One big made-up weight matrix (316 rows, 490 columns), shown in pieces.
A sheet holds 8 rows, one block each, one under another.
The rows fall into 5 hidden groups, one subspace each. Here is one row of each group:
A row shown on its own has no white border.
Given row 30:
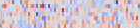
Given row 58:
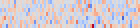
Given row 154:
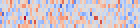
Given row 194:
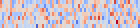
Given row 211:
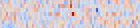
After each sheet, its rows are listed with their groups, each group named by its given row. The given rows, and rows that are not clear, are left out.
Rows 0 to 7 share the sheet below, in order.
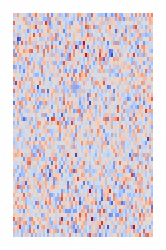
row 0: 58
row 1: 211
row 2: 154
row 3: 194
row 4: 58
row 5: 30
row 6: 30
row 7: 154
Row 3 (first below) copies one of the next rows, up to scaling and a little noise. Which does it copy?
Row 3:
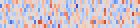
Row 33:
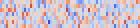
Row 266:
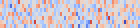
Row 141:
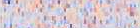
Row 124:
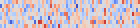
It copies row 124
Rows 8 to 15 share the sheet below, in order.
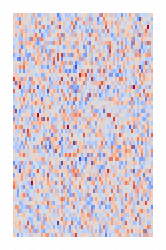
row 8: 58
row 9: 211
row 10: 154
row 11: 154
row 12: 30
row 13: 154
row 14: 194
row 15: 211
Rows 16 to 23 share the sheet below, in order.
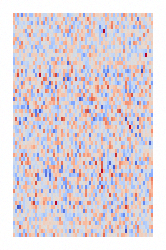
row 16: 211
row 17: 194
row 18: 30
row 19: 194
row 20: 30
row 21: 30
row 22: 58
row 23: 58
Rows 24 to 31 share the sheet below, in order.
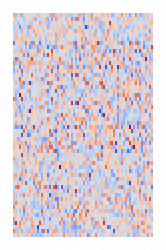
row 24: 211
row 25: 30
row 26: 211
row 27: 211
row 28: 30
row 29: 58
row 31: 154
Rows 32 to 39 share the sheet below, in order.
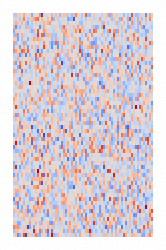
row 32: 154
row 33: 194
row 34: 211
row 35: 30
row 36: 194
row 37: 154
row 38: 154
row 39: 58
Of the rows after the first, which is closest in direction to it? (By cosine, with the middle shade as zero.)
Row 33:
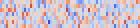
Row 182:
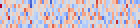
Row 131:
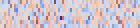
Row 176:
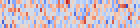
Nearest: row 176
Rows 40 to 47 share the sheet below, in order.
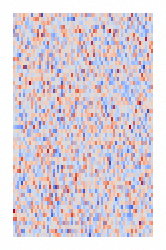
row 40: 154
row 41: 58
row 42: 211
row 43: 58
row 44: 30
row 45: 211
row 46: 30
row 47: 194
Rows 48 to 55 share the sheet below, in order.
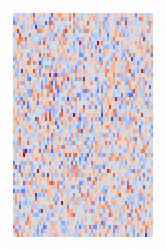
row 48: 58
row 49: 30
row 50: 30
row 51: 30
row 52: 58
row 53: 154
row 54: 194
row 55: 154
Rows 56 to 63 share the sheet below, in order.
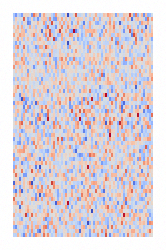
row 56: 30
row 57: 30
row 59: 58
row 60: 211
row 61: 194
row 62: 194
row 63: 58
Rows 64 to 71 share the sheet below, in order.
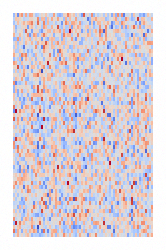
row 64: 211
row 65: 194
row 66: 154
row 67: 154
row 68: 154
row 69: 211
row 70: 30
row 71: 154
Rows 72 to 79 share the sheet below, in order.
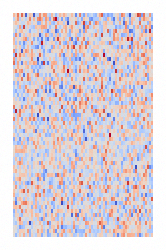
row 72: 30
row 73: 154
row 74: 30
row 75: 154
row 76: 211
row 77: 58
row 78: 194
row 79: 211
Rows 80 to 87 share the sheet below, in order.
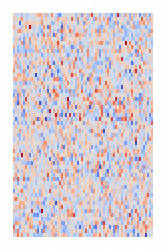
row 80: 211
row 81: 194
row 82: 194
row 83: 30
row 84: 58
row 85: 194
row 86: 58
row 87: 154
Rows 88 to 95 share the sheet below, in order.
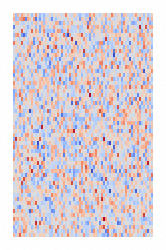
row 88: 194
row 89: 30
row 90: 58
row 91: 211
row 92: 154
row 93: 194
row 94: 30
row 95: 194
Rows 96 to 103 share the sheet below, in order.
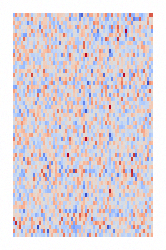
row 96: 194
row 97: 211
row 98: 58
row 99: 211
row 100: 211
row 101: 30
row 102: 211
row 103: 154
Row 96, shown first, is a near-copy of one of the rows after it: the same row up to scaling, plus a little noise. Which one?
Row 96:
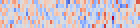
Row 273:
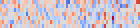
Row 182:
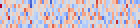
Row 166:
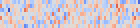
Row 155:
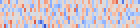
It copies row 273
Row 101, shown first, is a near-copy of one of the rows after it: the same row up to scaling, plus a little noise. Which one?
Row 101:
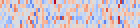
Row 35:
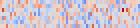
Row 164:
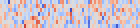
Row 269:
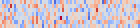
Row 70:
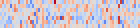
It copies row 70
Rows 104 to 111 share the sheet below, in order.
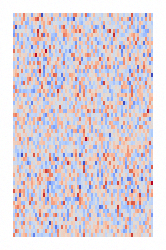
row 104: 154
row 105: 58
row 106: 30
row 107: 58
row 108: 211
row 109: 30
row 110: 194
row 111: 30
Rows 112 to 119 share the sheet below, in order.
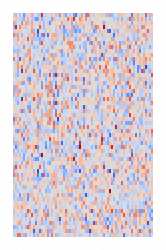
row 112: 154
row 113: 154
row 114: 30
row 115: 30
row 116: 30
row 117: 154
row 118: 211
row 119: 58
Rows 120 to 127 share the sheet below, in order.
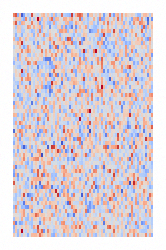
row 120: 194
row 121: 30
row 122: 30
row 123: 58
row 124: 194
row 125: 154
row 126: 194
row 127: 154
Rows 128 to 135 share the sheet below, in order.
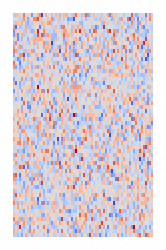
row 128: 154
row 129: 58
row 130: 154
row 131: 30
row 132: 211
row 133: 58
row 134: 154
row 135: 154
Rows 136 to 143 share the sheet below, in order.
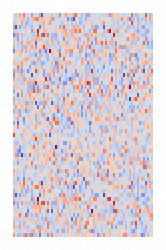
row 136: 154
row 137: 58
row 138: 58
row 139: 194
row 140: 58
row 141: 194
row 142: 154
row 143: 58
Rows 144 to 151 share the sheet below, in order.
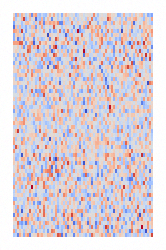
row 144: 194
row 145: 30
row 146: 58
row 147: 211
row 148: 30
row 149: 30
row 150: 58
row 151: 194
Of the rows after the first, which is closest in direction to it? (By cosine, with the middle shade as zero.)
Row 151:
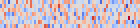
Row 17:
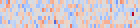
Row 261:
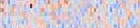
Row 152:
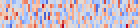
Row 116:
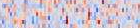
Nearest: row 261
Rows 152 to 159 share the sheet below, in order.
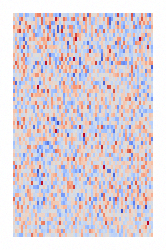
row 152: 211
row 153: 30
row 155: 194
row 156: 30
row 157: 154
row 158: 154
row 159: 58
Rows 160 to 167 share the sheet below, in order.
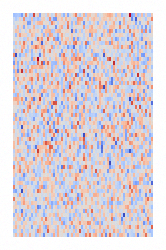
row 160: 30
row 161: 154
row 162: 211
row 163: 30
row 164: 30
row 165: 211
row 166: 194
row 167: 58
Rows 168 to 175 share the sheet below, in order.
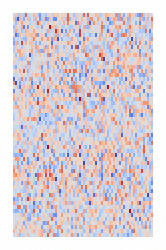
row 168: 30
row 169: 211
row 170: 154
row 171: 30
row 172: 58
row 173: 30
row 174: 58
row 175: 30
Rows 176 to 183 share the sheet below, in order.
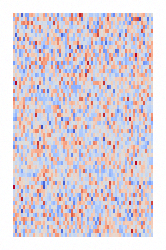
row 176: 194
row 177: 58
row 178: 154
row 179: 194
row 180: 154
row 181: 30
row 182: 194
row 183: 194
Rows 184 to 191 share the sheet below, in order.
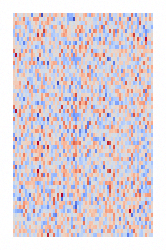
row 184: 154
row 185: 154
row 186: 211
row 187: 154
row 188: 154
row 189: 154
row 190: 211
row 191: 30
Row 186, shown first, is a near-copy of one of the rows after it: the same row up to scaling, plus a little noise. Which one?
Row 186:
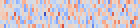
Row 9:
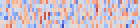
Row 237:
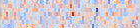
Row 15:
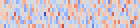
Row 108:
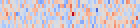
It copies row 15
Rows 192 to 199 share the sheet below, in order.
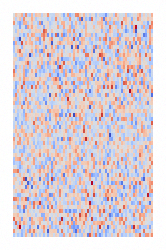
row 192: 58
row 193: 211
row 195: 30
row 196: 211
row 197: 58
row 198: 58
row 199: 154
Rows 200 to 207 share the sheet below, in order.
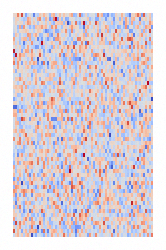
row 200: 30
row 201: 154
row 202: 58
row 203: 194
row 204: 211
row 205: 211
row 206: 194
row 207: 154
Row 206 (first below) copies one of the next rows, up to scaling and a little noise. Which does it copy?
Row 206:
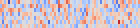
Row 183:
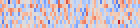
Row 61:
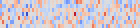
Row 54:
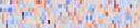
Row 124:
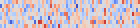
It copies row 183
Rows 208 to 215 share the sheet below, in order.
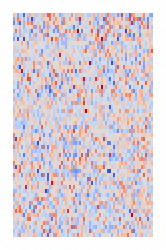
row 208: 194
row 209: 58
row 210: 30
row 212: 154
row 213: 154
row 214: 58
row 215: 30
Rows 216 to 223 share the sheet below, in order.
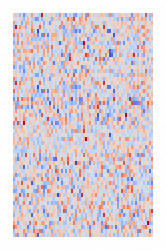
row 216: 154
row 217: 211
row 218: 154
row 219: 194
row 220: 211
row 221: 30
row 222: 194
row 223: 58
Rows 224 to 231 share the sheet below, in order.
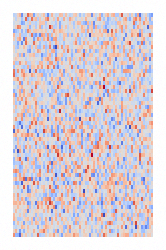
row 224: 58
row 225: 30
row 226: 194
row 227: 58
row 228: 194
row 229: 58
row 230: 30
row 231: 58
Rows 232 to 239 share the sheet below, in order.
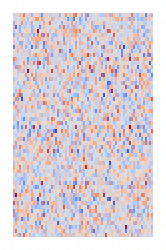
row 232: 154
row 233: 58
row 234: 58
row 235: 194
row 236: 30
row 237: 211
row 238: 154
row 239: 194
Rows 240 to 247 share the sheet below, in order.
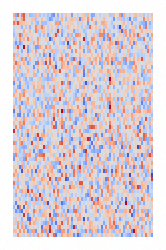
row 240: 194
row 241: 30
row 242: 211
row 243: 211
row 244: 194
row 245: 194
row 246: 194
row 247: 30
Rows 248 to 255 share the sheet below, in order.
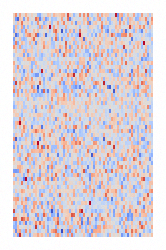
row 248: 30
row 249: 58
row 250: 154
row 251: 58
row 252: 154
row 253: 58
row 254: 58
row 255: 194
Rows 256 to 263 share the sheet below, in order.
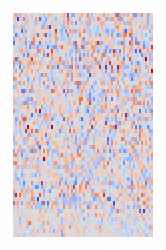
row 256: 30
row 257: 30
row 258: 194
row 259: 194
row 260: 58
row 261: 194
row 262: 154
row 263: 211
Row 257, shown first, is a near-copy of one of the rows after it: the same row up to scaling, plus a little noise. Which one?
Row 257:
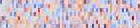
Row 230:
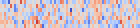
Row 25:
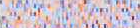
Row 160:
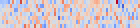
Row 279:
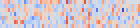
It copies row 25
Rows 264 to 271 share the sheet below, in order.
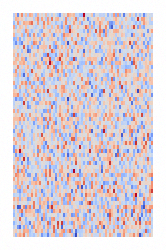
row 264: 211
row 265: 30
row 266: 194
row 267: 30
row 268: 58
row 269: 30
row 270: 58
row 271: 211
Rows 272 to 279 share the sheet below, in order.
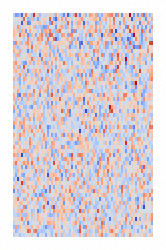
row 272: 30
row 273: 194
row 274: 58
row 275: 211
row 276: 194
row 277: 194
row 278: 58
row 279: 30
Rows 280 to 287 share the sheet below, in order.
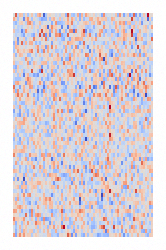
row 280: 30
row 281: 211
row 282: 154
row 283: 211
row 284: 211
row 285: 194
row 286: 30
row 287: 194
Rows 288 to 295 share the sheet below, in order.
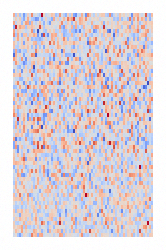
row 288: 154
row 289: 194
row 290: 58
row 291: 58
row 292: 154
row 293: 194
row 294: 211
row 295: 58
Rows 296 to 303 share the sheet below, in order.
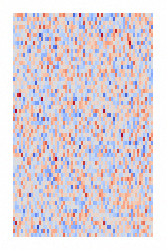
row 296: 30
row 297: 30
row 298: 58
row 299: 154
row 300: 58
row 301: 30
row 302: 211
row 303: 154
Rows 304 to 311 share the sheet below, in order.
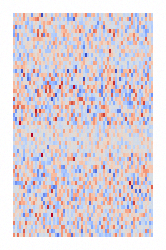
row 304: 154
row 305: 211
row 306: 30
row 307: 194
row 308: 194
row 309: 154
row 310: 30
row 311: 194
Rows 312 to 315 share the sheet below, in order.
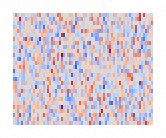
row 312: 58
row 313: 211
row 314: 194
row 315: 154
